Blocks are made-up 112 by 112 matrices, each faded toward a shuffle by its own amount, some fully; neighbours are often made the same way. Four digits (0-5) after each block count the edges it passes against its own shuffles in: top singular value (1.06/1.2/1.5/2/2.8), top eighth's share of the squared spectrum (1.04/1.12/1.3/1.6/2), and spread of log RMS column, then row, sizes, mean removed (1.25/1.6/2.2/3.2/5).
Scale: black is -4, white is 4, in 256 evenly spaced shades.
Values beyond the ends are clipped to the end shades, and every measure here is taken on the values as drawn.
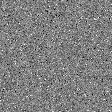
0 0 0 0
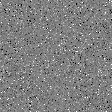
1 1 1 0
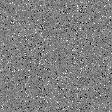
1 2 2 1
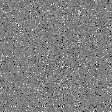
2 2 2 2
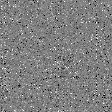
2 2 2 1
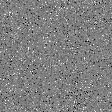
0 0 0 0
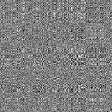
5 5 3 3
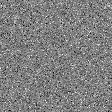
0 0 0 0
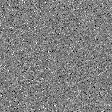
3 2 0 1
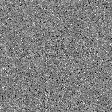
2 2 0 0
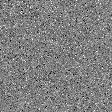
1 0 0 0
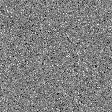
1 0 0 0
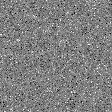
0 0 0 0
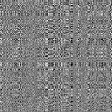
5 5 4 4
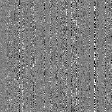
3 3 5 0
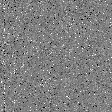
2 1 1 0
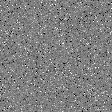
0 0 0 0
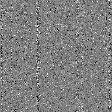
2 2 3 0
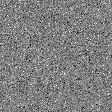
1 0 0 0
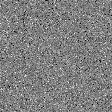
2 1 0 0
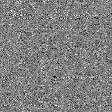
3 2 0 2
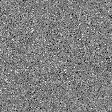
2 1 0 1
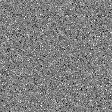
2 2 0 2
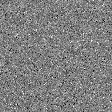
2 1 0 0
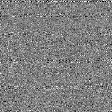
3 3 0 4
